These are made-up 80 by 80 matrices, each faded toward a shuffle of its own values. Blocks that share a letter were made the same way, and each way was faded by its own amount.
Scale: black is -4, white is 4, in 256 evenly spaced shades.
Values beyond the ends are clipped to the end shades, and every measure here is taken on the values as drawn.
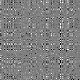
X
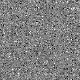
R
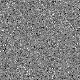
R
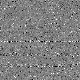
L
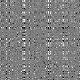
X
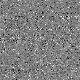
L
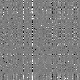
X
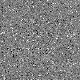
R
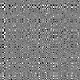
X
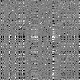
X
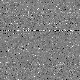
L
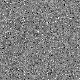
R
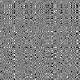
X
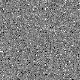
R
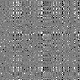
X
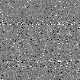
L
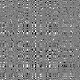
X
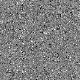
R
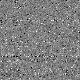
L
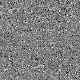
R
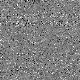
L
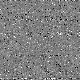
L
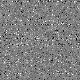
L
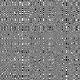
X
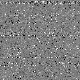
L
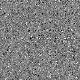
R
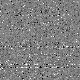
L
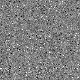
R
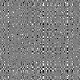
X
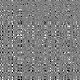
X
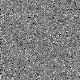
R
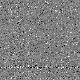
L
